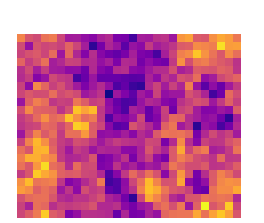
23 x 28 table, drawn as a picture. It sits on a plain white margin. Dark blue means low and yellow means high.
Ninth with the lowest average: top middle. Grain: blotchy. Histogram: bell-shaped. Odd rows or columns: none.
